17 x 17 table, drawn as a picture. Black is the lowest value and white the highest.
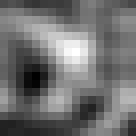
Ninth with the highest average: centre. Grain: blotchy. Ninth with the lowest average: middle left.
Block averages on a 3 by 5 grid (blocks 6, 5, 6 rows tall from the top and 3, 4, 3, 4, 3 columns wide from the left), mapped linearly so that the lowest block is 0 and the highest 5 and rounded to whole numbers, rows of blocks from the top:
23322 | 10532 | 11213
